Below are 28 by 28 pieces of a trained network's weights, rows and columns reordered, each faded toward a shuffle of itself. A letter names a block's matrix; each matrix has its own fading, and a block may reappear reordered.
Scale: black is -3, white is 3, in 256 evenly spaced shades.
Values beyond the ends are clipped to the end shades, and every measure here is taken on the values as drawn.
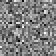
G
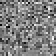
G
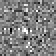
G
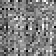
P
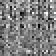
P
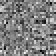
G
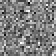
G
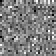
G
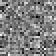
G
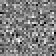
G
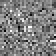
G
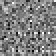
G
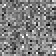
G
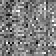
P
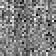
P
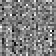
P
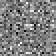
G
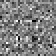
G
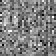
P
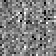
P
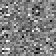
G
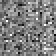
P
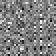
G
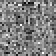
P
